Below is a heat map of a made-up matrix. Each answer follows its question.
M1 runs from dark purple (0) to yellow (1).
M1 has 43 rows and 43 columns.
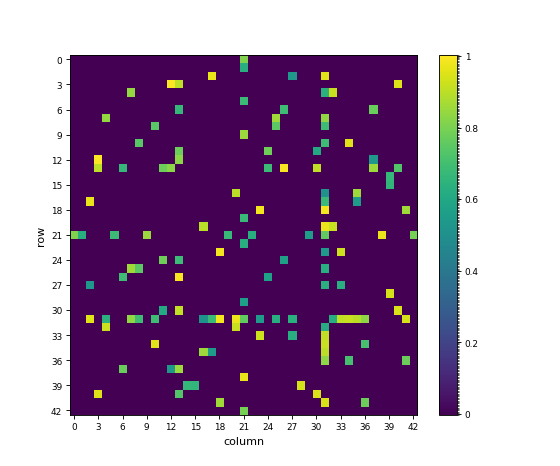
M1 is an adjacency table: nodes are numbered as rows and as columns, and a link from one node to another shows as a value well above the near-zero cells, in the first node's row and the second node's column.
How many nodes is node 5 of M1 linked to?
1
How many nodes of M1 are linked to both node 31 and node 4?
2
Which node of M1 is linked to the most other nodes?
node 31
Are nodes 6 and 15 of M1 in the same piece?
no
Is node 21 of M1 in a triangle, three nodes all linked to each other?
no
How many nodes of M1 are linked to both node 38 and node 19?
1
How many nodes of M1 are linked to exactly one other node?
12
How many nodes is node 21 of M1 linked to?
10
